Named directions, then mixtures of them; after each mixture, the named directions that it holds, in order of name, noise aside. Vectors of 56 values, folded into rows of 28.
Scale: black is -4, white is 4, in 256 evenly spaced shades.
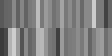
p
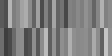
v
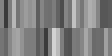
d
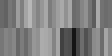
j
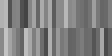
v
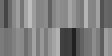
d, j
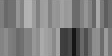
j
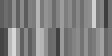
p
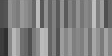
p, v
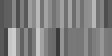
p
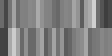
d, p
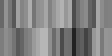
d, j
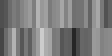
j, p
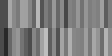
p, v
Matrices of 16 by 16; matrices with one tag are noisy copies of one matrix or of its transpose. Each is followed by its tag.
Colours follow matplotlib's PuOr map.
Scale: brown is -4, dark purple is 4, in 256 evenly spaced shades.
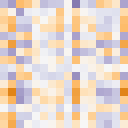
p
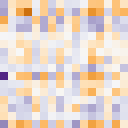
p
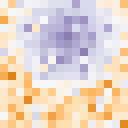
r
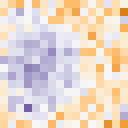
r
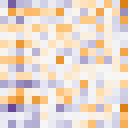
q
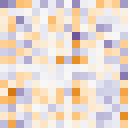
p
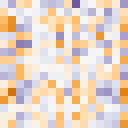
p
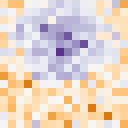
r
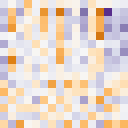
q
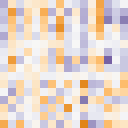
q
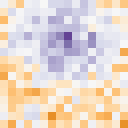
r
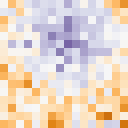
r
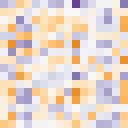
p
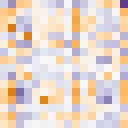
p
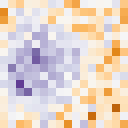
r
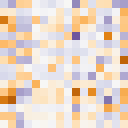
p
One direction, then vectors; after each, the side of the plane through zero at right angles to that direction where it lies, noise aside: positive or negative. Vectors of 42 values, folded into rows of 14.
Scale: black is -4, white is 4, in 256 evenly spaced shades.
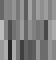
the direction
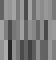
positive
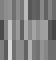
negative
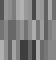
positive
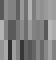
positive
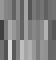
negative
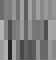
positive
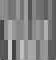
negative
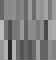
positive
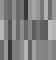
positive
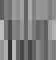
positive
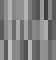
negative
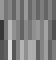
negative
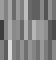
negative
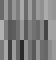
positive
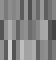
negative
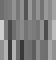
positive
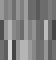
negative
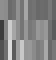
negative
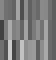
negative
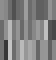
negative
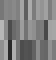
positive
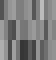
positive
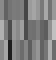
positive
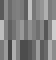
positive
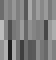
positive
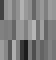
positive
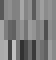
positive
